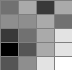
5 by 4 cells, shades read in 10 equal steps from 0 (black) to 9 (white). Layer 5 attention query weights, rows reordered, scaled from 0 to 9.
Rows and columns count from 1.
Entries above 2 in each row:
3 4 3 3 4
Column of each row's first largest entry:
2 3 4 4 4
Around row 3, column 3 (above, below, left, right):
6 6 4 8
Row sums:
18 20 20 17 25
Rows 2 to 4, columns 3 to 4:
6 4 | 6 8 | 6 8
